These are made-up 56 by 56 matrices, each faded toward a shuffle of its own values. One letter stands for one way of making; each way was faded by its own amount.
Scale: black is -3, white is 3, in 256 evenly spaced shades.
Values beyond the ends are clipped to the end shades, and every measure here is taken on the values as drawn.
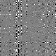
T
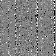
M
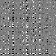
T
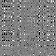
T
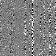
M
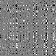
T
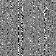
M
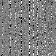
M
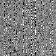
M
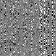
M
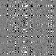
T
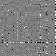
T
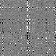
T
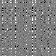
T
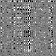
T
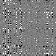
T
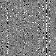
M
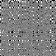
T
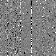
M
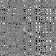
T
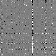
T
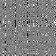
T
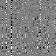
T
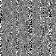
M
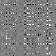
T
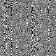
M
